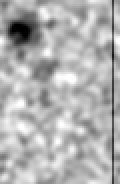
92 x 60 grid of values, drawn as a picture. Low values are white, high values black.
Average level on the scale: 30%. Histogram: skewed, a long tail of high values. Bumps: one, in the top left. Odd lines: column 57. Mirror symmetry: none. Ninth with the highest average: top left.
